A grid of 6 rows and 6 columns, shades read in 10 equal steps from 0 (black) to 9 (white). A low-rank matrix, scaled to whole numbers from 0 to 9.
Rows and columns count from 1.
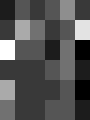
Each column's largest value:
9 6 4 3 5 8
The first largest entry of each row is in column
5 6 1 5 1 1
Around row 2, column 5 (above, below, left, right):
5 4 2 8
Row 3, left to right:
9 3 3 1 4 0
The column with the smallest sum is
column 6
